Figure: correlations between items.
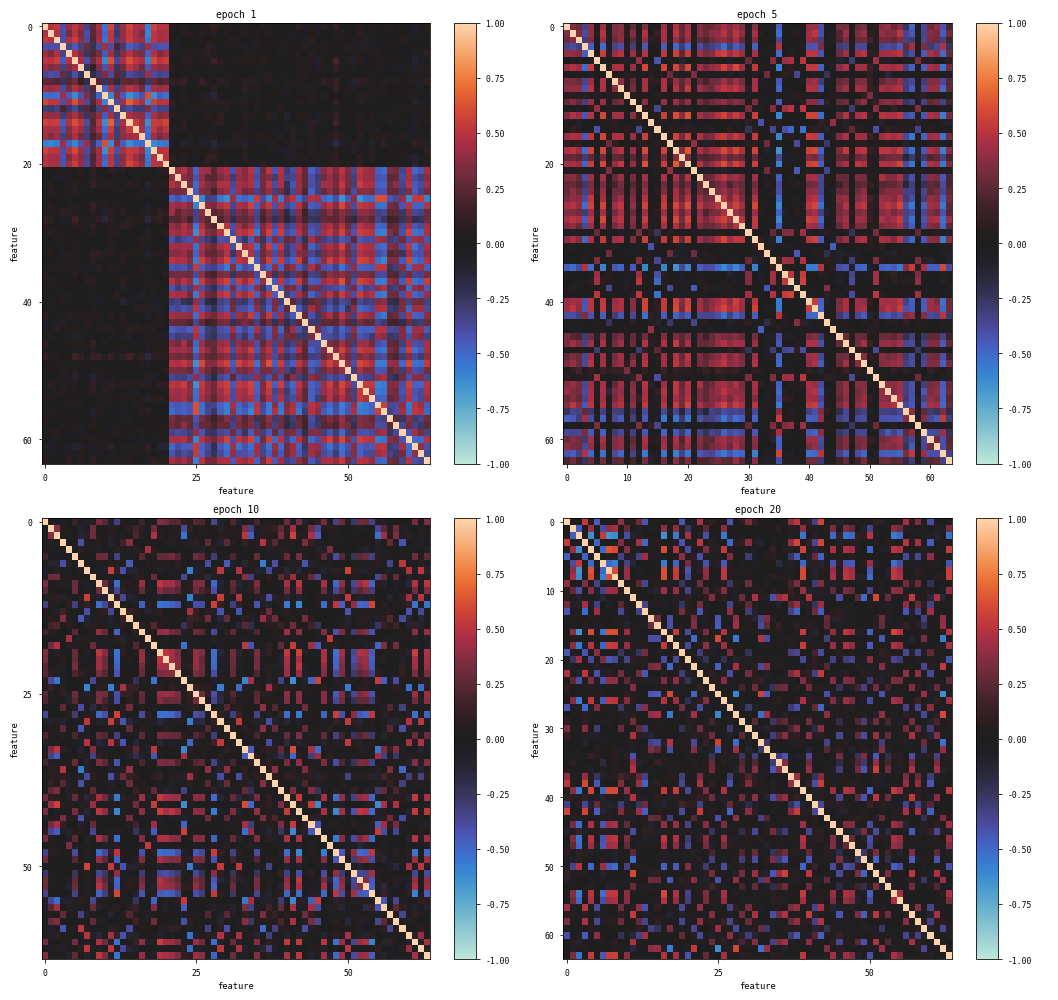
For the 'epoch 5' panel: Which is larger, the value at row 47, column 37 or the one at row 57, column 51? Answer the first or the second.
the second
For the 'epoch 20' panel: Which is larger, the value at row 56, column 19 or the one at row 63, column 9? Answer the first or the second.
the second
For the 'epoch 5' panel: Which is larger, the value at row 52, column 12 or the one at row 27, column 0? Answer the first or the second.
the second
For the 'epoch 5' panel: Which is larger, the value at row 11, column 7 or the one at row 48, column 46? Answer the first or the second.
the second
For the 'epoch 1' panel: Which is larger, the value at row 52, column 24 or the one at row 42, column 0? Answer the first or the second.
the first
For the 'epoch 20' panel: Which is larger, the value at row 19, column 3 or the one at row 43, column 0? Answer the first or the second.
the second
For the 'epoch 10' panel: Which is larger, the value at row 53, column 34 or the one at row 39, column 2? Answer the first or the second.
the second
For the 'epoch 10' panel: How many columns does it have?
64
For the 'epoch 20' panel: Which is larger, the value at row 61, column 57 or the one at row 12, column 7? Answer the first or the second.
the first
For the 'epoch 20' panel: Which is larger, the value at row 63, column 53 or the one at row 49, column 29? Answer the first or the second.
the first
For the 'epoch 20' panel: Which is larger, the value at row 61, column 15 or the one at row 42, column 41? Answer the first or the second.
the first
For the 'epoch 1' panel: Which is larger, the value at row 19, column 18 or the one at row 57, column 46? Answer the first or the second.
the first
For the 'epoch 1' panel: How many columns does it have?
64
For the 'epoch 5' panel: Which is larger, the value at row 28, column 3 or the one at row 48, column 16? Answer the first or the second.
the second
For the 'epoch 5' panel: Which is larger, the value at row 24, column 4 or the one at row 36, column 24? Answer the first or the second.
the first
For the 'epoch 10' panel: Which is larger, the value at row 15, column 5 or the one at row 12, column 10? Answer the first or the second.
the first
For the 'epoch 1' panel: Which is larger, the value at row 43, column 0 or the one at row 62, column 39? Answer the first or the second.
the first
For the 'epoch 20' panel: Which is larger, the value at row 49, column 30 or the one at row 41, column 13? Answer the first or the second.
the second
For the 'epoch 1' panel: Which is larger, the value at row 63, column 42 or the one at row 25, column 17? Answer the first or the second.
the first
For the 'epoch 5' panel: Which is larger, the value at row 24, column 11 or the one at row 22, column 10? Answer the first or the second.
the first
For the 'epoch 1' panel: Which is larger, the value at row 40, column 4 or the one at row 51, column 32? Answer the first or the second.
the first
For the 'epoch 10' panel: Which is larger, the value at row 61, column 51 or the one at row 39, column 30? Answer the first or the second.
the second
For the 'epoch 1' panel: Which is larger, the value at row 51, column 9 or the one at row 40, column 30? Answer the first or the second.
the first
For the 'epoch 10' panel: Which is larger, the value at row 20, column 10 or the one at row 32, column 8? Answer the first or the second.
the first
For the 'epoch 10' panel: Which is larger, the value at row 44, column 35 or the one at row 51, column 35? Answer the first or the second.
the first
